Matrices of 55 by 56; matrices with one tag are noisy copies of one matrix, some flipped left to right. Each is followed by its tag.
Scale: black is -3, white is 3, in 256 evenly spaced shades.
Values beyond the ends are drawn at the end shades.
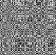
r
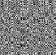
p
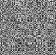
r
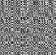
p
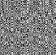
p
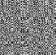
p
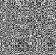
r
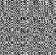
p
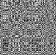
r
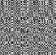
p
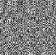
p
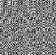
p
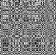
r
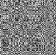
r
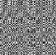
p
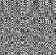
p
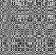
r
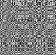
r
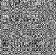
r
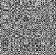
r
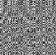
p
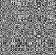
r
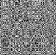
r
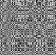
r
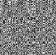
p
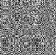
r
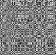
r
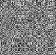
r
